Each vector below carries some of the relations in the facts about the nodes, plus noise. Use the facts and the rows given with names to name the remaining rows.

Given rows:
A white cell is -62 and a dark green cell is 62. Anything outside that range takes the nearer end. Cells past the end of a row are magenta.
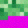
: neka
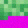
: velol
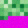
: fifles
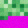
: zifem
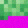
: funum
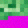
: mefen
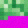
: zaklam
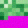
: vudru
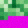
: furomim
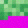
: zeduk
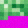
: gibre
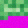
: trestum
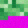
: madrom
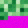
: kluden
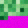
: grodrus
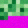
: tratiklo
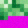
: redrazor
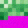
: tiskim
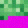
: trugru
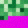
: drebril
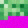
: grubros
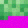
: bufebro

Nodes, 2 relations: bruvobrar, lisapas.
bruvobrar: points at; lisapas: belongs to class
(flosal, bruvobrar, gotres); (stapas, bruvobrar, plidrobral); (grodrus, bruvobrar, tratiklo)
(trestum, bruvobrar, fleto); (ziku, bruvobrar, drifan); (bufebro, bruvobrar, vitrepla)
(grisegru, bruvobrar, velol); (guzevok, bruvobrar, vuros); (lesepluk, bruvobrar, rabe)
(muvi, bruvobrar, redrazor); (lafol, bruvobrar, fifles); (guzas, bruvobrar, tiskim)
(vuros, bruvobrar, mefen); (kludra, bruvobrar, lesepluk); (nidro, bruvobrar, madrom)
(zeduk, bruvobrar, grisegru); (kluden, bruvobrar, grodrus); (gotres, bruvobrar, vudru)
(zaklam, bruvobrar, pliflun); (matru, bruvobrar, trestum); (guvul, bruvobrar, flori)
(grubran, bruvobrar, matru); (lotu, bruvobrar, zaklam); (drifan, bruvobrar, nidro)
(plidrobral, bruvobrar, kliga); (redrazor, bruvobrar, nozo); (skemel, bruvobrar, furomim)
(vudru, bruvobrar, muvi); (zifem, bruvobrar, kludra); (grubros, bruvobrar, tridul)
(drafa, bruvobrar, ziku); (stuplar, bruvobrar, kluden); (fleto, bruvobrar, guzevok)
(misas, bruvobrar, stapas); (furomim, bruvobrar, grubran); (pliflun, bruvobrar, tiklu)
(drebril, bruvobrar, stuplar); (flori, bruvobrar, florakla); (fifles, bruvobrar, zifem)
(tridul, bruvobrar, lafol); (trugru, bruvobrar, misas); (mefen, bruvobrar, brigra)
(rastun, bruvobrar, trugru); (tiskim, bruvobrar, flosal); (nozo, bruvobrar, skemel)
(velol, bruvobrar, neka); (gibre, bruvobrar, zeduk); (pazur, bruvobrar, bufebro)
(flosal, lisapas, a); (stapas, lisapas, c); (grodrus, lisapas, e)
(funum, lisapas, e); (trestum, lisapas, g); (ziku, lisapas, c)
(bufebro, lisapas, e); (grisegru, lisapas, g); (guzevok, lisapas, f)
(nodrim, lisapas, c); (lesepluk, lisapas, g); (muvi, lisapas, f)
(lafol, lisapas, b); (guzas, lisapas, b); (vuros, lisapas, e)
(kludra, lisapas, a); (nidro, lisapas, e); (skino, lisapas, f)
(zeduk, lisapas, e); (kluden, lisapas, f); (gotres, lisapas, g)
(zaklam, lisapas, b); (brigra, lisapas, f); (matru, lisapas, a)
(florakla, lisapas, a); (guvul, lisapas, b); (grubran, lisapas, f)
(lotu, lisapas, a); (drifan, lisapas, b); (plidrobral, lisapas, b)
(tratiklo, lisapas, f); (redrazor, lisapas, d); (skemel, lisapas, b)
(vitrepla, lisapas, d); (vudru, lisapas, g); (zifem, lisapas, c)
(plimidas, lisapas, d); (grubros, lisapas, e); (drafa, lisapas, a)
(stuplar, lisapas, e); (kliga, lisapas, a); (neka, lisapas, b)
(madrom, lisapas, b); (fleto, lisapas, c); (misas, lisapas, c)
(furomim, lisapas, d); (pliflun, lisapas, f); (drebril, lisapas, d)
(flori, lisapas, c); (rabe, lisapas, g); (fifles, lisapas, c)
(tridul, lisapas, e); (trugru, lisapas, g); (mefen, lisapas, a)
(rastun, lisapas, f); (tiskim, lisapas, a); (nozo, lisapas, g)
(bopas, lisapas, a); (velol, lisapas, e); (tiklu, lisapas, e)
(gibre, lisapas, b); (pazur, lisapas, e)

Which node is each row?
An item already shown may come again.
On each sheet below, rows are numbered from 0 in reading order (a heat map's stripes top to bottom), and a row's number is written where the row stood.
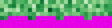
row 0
fleto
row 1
kluden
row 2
plidrobral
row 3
lotu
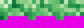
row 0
redrazor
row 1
skemel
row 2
lesepluk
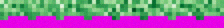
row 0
drafa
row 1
bopas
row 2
rastun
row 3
rabe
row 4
kluden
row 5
vitrepla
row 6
lafol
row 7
kliga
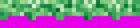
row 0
kludra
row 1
guzas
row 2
guzevok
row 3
redrazor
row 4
rastun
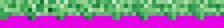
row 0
matru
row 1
kluden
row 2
ziku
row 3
fleto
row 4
lotu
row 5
nozo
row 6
pazur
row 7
grisegru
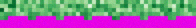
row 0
brigra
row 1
bopas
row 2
tridul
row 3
muvi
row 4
fleto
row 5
guvul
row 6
grubran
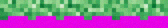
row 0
florakla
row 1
drifan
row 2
drifan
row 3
vuros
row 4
tiklu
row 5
grubran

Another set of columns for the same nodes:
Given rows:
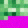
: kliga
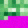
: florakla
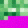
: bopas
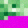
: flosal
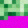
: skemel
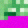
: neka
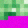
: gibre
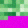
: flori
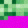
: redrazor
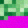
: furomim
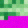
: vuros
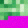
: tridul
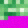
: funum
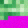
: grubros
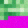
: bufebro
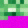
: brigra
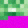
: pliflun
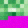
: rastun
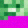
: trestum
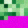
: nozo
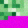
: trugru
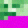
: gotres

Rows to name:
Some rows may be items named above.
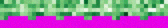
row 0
tridul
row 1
guzas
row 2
fleto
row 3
ziku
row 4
plidrobral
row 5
kluden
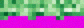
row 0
mefen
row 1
guzas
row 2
grubran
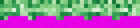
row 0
kludra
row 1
vuros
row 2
drebril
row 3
guzevok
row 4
lesepluk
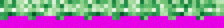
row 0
drifan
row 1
grisegru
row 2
muvi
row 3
muvi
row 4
drifan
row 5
kludra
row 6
rabe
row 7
matru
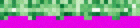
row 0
drafa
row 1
vuros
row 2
skemel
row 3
tratiklo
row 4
lafol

